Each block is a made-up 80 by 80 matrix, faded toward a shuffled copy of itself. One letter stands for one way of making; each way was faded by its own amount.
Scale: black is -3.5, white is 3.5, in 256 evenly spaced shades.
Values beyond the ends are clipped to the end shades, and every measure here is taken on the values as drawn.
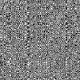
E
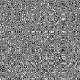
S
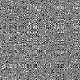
S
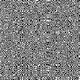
E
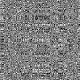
E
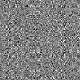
E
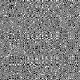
S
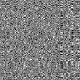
E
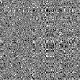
E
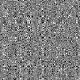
E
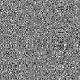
S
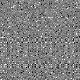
S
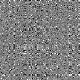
S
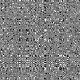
S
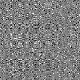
S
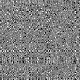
S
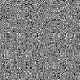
S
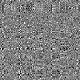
E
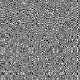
S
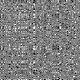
S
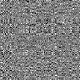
E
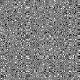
S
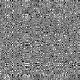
S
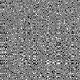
S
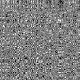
E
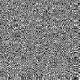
E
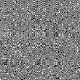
S
